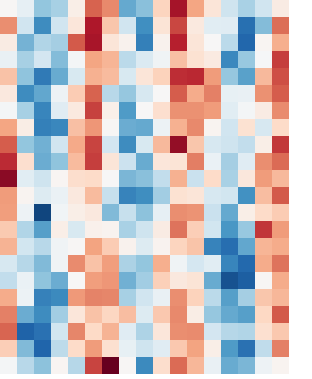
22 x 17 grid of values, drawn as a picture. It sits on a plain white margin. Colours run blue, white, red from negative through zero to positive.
Overall the values sit about 50% of the way up the scale. The grain runs up and down. Stripes running up and down repeat 3 times from left to right. There is no overall slope.
